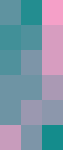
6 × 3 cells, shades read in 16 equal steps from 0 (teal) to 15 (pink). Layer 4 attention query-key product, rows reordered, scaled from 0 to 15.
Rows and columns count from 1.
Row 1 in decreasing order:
15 5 1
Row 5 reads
6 9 8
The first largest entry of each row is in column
3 3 3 3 2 1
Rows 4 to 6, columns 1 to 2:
6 6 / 6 9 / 12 7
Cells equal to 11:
0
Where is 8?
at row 5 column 3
